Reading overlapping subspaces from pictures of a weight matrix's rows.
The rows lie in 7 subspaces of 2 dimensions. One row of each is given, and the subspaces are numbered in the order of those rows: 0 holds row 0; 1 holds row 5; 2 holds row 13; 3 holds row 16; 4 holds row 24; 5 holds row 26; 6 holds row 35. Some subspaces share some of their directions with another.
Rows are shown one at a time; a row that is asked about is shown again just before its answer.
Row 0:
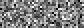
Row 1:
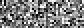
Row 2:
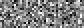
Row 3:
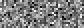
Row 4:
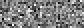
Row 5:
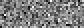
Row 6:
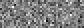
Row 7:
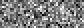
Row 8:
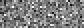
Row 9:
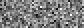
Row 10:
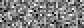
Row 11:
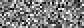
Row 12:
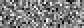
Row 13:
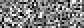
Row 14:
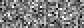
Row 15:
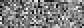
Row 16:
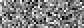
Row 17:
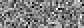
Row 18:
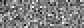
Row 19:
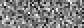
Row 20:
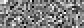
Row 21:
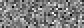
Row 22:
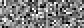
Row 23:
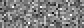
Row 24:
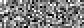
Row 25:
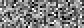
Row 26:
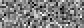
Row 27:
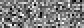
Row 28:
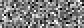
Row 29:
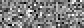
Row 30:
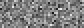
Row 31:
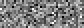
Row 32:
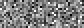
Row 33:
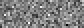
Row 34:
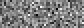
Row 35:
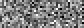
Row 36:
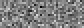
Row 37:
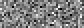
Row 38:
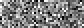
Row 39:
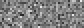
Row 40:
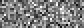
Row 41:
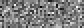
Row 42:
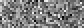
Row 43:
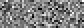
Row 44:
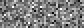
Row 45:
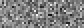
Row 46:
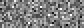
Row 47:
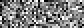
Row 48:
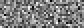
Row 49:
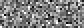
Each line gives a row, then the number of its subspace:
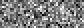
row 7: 5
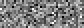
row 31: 1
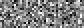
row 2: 6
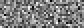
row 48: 1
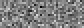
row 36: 2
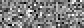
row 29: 2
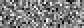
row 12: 6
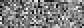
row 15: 3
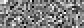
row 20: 4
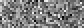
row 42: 3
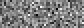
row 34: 6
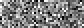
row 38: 3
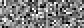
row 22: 0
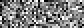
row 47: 3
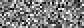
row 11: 0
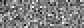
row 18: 4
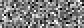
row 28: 1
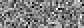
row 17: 0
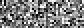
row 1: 0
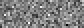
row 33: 1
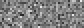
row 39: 2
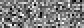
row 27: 2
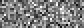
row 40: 5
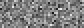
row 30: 5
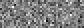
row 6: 6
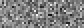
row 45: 0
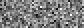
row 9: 6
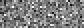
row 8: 4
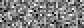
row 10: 2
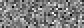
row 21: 5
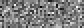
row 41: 3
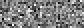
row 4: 2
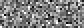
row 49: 1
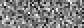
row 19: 6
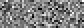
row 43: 5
